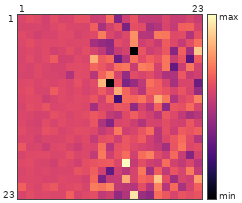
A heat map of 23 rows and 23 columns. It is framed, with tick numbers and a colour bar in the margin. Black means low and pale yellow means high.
Neither half mirrors the other. The grain is fine, like static. There is no overall slope. Most values sit high, with a long tail of low ones. The left part is calmer, up to a seam about 40% of the way across.
